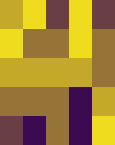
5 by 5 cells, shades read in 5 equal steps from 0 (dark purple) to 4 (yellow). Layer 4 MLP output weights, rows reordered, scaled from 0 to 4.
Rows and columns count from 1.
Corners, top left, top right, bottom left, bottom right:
3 1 1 4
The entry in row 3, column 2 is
3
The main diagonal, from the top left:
3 2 3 0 4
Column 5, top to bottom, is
1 2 2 3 4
